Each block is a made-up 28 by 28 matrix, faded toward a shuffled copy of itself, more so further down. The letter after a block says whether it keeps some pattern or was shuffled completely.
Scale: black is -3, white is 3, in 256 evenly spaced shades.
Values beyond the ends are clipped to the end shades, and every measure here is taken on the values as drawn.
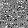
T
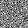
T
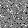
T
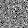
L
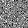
T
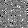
L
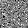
L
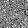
T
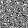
T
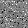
L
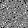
L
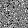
T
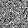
T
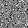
T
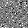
L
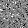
T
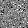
T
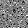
L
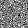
T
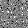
L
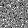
T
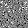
T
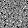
T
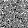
T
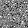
T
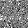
L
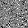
L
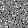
T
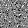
L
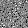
T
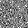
L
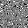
L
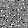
L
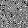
L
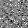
L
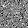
T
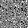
L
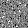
T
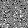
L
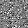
L
